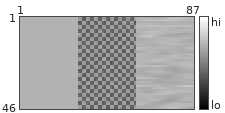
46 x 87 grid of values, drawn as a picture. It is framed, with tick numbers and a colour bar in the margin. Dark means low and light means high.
It is made of 1 by 3 panels. Panel 1,1: high, flat. Panel 1,2: middling, checkered, strong in contrast. Panel 1,3: high, streaked across, faint in contrast.
